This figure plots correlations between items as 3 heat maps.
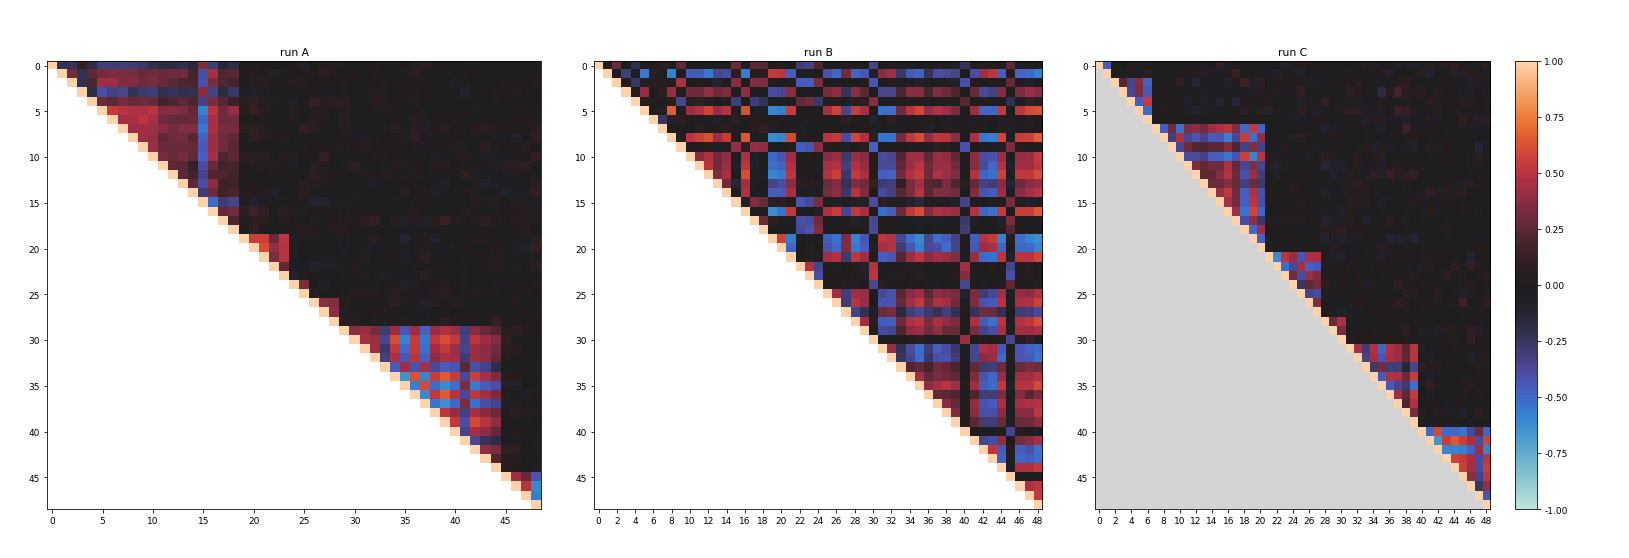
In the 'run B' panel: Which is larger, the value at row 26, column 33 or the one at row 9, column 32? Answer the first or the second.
the first
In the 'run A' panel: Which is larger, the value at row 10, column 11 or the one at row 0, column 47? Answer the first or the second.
the first
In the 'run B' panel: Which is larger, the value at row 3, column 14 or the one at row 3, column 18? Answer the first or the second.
the first
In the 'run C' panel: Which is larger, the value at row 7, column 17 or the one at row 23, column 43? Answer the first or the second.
the first
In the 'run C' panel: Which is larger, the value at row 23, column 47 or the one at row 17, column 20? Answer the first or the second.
the first
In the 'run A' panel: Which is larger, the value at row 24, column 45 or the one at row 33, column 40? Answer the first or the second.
the first
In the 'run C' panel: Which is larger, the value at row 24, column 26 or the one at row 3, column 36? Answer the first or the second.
the first
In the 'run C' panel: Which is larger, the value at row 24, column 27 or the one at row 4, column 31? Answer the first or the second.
the first
